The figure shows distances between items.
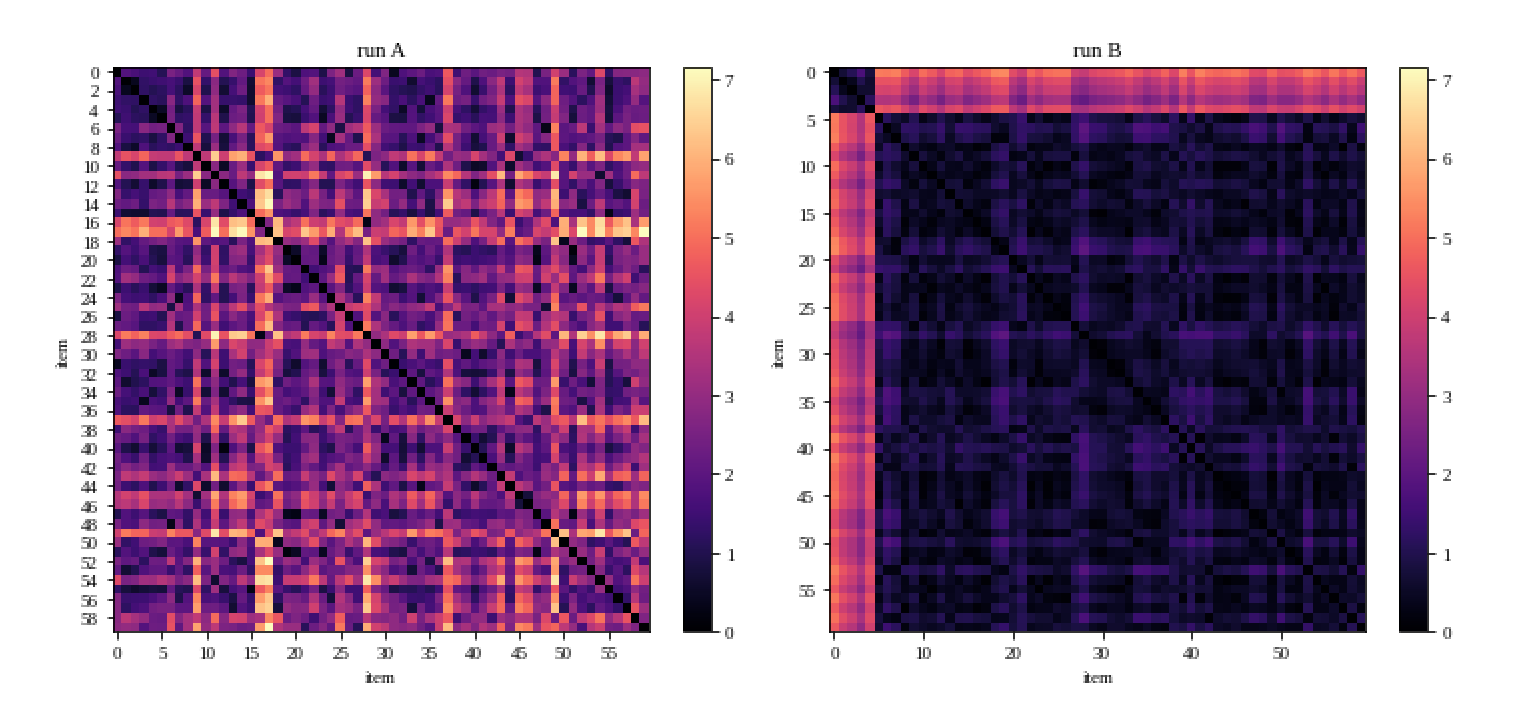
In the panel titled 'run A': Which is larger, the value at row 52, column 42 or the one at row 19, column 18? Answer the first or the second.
the first
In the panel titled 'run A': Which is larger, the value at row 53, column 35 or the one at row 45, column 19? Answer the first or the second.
the second
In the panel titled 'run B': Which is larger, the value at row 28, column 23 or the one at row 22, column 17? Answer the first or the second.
the first
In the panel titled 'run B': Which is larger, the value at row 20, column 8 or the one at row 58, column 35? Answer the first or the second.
the second
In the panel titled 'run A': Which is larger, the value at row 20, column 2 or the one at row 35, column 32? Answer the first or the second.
the second
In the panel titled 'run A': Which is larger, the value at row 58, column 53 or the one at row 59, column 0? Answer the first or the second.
the first
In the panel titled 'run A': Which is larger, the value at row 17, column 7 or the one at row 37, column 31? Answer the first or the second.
the first
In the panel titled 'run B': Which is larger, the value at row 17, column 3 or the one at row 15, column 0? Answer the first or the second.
the second
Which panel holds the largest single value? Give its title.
run A
